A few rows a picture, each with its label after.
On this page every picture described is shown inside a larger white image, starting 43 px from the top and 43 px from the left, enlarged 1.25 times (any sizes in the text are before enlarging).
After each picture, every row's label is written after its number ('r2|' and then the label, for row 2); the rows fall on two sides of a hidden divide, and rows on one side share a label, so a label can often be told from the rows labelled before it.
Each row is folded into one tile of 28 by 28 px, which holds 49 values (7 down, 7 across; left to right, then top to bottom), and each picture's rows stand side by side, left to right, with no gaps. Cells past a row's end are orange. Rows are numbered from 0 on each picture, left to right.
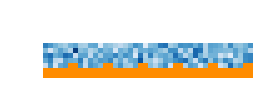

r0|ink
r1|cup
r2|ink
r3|cup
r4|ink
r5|cup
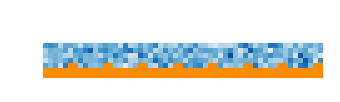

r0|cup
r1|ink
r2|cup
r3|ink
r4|cup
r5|ink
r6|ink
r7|ink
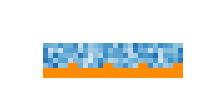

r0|ink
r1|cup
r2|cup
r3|cup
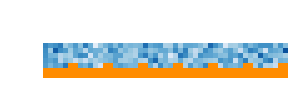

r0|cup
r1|cup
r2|cup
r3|cup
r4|cup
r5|ink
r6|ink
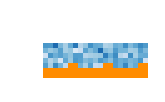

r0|cup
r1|cup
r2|cup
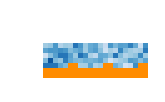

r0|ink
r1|cup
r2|cup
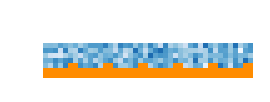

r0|cup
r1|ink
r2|cup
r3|ink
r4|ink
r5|ink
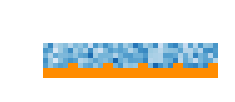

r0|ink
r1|ink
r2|ink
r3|ink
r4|ink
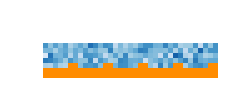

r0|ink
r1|ink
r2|ink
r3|cup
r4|ink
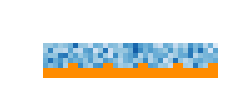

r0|ink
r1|ink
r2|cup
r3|ink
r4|cup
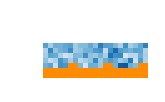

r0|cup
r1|cup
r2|cup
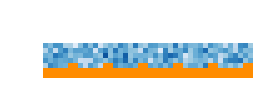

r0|ink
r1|cup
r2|ink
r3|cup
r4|cup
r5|ink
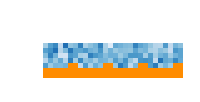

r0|cup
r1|ink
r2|ink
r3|ink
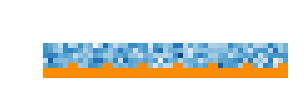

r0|ink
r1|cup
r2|ink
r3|cup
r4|ink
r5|cup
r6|cup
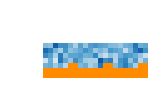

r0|cup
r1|ink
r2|ink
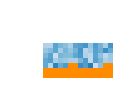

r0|cup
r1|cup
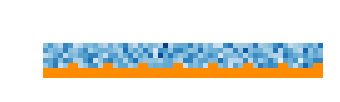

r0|ink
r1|ink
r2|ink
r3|ink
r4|ink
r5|ink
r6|cup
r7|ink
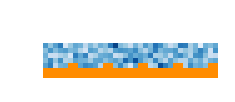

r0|cup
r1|cup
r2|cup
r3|cup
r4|ink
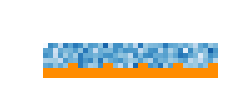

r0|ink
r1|cup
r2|cup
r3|cup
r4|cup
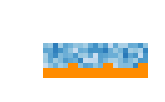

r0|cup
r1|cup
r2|ink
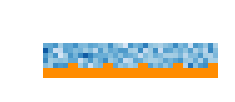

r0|cup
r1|ink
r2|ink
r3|cup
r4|ink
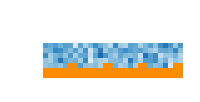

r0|cup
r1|cup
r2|cup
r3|cup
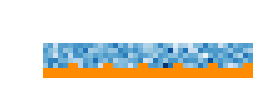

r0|ink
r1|cup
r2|cup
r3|ink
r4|ink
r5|cup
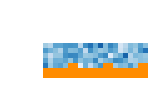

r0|cup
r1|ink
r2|ink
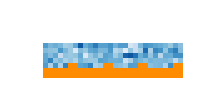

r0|cup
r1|cup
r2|ink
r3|cup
